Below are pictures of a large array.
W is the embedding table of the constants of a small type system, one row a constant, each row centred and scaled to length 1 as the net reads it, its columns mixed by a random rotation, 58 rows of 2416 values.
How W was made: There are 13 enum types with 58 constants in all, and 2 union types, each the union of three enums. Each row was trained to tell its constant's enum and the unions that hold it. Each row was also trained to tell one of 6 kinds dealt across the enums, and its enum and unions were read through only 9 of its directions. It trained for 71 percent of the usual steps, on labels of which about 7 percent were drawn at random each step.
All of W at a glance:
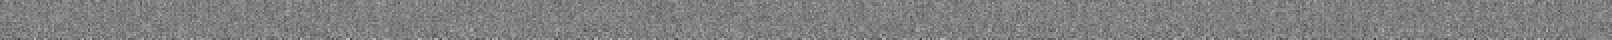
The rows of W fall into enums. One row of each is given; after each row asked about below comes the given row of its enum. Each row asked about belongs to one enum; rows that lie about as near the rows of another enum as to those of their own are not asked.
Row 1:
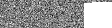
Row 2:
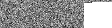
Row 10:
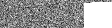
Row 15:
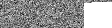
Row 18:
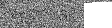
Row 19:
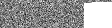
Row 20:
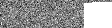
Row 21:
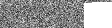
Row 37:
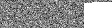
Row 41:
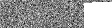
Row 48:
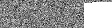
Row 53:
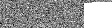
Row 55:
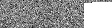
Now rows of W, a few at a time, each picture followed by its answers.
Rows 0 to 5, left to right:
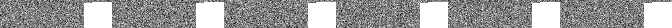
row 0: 20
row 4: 20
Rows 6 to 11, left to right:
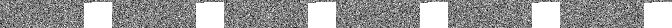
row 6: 53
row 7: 2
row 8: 2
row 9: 19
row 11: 15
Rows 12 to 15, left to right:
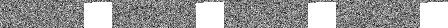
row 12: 48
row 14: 37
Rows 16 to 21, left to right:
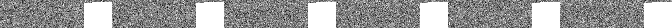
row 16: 48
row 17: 41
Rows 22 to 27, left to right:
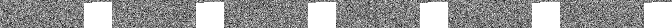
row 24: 53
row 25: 21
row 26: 2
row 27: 1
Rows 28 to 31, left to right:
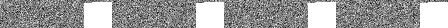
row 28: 21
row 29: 10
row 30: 10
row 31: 15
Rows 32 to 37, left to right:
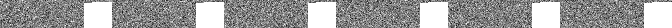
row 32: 53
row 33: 1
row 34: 2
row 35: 20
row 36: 48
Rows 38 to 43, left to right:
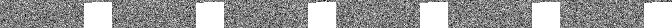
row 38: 37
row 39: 1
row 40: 48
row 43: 37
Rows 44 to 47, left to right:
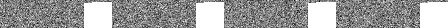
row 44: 37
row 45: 37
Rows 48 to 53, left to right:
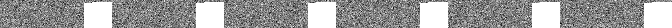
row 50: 10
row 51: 20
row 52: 53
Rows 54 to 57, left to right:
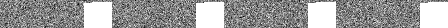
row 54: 10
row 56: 2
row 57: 1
